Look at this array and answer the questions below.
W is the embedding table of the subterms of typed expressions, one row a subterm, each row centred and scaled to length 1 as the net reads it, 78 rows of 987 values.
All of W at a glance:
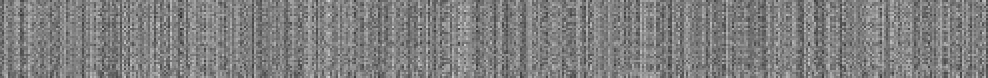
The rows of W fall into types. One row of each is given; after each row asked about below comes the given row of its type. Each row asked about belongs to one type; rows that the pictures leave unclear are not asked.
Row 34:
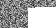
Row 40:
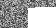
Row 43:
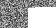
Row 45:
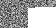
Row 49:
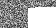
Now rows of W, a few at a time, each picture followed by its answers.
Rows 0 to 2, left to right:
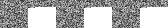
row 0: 49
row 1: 43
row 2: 43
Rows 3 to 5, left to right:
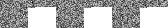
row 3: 34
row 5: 34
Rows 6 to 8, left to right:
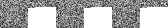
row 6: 40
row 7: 40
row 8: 40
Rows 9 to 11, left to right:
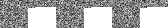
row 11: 45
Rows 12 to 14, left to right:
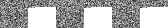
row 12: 43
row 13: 40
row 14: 49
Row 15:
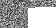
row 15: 45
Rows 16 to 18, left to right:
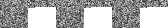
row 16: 40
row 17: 40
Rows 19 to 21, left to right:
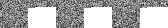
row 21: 40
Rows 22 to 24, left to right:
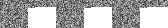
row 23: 45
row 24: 34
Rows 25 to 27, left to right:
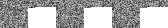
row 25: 49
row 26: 40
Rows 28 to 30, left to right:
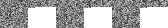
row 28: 45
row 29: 34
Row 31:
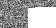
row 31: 49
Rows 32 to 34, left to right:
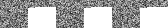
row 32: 43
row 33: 40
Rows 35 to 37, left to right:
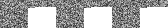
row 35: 40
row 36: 49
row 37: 45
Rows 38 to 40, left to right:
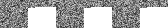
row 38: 45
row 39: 40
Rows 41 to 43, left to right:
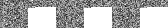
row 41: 43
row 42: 34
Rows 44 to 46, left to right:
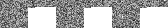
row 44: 34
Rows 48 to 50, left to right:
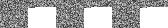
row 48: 45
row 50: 49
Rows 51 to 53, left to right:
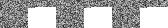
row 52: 49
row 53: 34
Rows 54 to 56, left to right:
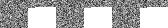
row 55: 43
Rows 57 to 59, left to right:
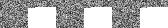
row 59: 43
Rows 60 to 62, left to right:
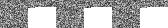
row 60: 49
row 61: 49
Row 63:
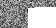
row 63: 40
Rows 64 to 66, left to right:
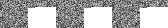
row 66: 34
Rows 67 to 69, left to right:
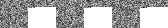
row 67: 34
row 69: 49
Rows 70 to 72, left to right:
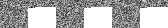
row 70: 49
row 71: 45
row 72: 49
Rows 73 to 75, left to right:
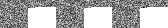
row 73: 49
